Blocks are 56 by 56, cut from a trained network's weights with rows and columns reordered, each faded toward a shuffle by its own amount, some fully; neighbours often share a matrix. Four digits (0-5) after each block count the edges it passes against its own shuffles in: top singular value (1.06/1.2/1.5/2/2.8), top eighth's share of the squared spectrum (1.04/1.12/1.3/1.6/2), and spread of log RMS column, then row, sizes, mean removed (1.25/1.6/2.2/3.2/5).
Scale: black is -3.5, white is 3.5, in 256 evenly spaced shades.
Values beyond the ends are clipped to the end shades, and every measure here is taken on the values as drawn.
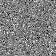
0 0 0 0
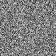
2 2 0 0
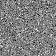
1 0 0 0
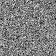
2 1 0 0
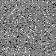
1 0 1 0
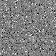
0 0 0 0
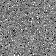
0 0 0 0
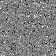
0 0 0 0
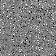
1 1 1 0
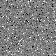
0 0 0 0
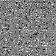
2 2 2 0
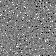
0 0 0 0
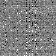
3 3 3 0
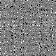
2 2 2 0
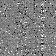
2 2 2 0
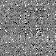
2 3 2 0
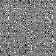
2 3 3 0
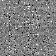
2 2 2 0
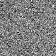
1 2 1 0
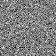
2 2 0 1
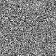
2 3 1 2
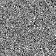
2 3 1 1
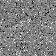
1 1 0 0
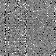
2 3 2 0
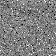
1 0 0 0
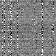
3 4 3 0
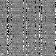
3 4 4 0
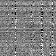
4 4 3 0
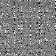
2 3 3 0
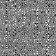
3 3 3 0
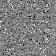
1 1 1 0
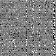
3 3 3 0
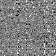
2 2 2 0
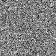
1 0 0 0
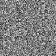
3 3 2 1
